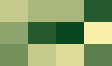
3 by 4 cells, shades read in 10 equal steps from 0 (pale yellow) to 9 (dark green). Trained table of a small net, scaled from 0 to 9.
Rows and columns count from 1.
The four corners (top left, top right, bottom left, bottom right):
2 8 5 6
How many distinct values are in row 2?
4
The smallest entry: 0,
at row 2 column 4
